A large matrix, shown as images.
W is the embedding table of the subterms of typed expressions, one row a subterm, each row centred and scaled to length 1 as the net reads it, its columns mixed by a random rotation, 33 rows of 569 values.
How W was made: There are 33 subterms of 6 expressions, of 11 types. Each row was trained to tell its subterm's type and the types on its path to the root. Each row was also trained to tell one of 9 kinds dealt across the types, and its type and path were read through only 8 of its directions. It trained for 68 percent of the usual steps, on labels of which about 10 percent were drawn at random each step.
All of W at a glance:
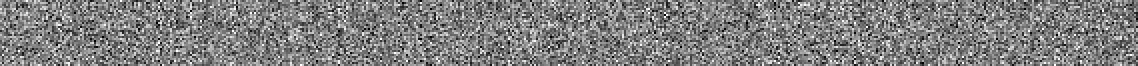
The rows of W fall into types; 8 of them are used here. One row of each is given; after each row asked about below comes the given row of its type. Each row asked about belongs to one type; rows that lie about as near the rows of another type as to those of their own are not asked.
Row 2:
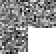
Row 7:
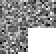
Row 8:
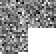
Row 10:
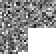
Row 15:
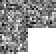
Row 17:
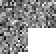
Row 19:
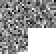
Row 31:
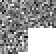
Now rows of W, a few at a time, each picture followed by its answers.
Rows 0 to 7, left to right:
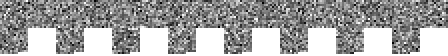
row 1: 8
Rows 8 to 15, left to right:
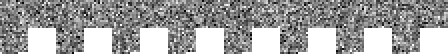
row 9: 15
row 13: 10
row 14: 17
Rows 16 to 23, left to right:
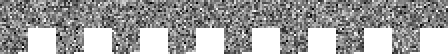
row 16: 2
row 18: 31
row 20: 7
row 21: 15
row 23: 17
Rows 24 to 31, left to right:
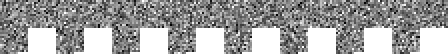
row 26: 15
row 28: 31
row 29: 8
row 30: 10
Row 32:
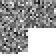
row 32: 8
